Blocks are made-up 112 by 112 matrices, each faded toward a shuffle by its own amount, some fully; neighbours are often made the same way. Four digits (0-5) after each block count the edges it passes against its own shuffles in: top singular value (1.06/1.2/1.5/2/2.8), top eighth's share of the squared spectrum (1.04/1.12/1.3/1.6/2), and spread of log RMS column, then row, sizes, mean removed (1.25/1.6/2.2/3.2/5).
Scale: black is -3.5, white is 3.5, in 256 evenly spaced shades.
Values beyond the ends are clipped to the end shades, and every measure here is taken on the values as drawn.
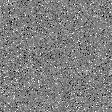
2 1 0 0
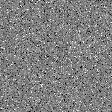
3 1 0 0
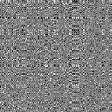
5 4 3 3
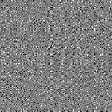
5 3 2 3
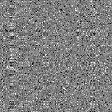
5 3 2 2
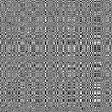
5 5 4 4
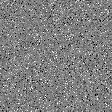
2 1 0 0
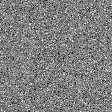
2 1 0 0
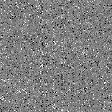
3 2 2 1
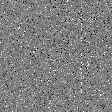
2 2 1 0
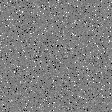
0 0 0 0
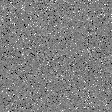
1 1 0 0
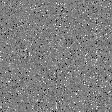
2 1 0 0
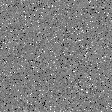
1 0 0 0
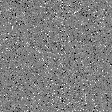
2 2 1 0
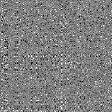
4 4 3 2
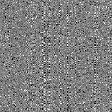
5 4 3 2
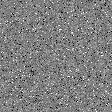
1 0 0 0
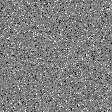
2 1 0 0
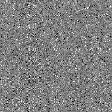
4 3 2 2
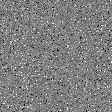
0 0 0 0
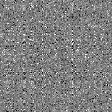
4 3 2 1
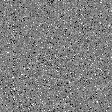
3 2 1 0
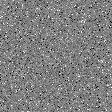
0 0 0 0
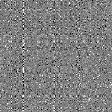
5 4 3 2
